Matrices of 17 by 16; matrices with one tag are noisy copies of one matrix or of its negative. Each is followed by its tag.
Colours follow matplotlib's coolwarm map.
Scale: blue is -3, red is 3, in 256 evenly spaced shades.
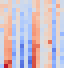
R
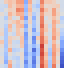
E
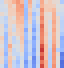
E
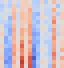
R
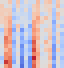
R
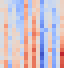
E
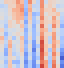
E
